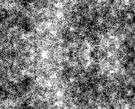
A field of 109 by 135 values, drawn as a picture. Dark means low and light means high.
Mirror symmetry: top to bottom. Grain: blotchy. Odd rows or columns: none. Average level on the scale: 50%.
